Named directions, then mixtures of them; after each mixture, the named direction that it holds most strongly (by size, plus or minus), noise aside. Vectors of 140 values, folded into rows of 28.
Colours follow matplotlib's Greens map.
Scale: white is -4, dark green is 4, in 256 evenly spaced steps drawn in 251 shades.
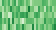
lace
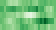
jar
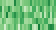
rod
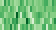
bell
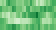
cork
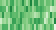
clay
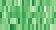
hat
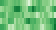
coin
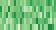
rod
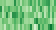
rod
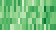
hat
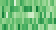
rod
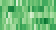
jar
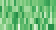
rod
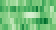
jar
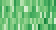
rod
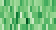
bell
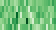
bell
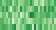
lace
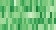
clay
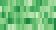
coin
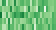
lace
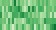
lace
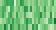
rod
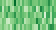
rod
